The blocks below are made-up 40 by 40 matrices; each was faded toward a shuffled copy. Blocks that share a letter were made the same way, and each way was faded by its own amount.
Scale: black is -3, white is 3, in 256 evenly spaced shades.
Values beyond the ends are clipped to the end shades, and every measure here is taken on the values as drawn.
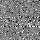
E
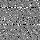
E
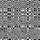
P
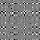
P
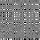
P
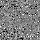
E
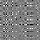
P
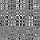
P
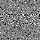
E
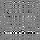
P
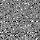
E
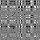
P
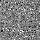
E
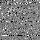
E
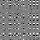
P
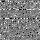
E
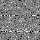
E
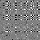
P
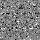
E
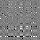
P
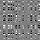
P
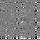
P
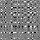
P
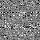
E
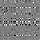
P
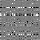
P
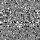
E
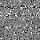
E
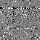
E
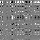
P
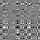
P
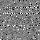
E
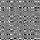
P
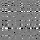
P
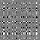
P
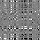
P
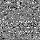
E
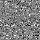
E
